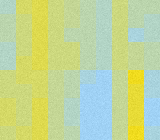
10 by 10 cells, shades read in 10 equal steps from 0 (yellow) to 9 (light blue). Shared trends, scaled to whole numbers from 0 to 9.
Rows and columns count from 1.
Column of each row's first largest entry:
1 7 9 1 1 7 6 6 6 6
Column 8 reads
4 4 4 4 4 5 5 5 5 5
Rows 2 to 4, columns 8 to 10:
4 6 7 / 4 8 7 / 4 5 6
